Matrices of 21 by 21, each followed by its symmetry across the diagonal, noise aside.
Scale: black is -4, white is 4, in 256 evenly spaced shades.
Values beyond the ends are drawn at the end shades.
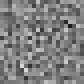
antisymmetric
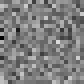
neither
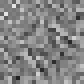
symmetric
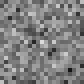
symmetric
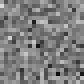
neither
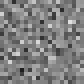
antisymmetric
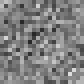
symmetric
